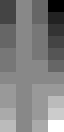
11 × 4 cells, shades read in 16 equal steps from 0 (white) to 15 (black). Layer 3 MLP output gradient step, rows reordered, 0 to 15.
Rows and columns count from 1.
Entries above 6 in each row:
4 4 4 4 4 4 4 1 1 1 1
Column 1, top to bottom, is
11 11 9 9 8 8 7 6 6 5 4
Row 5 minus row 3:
-1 0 0 -2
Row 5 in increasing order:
7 8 8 10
